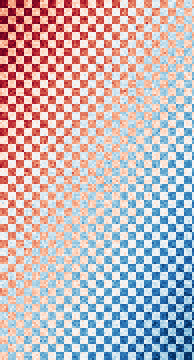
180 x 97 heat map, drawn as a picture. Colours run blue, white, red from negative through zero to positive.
Slope: up to the top left. Grain: checkered. Ninth with the highest average: top left. Average level on the scale: 50%.
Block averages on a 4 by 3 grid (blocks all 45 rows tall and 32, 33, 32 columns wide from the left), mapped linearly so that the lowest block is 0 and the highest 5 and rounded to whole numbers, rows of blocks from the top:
5 4 3 | 4 3 2 | 3 2 1 | 2 1 0
